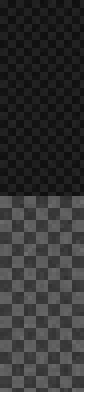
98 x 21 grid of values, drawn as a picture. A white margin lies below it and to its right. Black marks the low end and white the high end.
The table splits into 2 rows of 1 panel. Panel 1,1: very low, checkered, faint in contrast. Panel 2,1: low, checkered.
